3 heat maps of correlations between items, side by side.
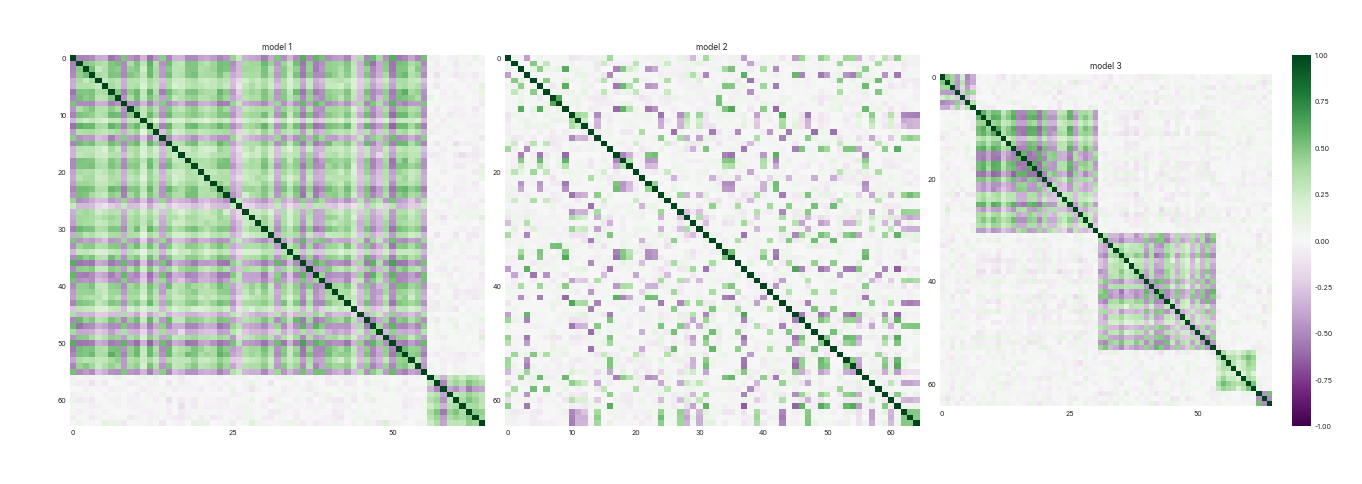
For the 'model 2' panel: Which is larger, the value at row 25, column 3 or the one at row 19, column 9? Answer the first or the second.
the second
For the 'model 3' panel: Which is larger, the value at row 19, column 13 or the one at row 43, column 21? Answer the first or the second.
the second
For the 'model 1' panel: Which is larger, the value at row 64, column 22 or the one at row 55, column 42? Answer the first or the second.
the first
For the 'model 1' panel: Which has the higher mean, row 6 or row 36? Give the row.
6
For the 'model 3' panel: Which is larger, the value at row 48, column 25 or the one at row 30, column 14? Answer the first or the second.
the first
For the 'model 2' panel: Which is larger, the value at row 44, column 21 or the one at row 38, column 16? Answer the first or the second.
the second
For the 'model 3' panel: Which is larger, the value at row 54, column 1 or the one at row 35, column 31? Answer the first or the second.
the first
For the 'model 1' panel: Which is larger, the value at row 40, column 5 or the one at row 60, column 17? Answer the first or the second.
the first
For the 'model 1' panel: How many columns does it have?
65
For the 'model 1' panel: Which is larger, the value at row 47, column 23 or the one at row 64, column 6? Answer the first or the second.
the second
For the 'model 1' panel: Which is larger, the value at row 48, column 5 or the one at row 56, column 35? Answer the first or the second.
the second
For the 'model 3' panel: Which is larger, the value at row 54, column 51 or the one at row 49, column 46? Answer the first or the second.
the second
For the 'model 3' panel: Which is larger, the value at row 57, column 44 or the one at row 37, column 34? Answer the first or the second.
the second
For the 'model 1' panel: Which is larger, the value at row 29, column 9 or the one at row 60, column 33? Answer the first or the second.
the first
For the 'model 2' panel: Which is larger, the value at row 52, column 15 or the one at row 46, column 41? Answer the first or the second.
the first
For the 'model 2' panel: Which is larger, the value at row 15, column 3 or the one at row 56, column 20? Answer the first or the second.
the second
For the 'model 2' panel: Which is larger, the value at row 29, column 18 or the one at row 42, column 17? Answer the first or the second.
the second
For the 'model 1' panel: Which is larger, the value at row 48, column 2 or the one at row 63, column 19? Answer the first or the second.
the second
